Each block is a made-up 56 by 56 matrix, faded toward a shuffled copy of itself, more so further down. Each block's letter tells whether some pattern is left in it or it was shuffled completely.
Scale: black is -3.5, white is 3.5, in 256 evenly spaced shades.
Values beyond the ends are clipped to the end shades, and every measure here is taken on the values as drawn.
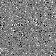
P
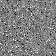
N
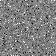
N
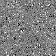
P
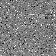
P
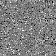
P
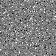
N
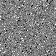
N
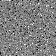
N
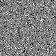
N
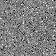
N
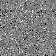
P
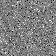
N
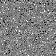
P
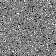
N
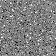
N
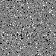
P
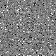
P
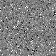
P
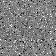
P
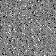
P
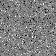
N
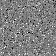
N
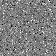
N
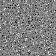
P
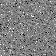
N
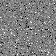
P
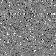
P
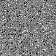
P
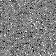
N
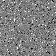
N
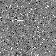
P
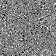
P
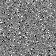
N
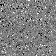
P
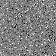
N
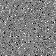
P
